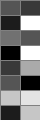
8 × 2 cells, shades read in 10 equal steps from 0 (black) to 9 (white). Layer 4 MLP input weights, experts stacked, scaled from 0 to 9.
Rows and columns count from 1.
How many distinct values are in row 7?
2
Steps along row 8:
up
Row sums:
5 10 7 9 8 3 15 8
